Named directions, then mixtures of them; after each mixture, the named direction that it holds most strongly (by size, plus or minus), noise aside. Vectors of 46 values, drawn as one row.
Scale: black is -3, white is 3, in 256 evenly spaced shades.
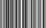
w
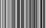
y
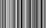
w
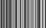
y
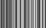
y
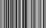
w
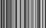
y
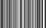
y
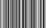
w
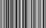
w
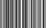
w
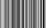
y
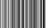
y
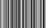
w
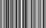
w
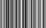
w
